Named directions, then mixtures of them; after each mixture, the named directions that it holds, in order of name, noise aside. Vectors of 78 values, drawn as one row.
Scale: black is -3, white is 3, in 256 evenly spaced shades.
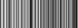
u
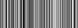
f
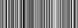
f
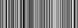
f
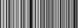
f, u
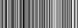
f, u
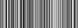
f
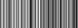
u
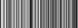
u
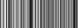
f, u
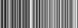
u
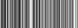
f, u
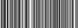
f, u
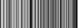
u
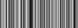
f, u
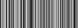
f, u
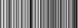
u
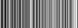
u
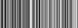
u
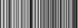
u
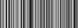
f, u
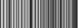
u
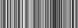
f
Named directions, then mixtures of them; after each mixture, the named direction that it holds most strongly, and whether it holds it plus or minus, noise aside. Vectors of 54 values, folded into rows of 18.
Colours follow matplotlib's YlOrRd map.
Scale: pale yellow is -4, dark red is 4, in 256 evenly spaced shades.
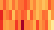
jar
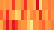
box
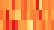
box, plus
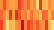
jar, plus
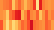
box, minus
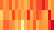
jar, minus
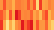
box, minus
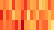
jar, plus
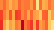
jar, plus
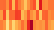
box, minus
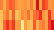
jar, minus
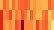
jar, plus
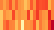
jar, minus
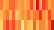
jar, minus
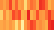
jar, minus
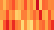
box, plus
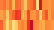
box, minus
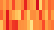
box, plus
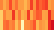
jar, minus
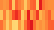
box, minus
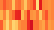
box, minus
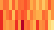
jar, plus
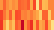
jar, plus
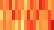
jar, minus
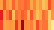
jar, plus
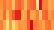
box, minus
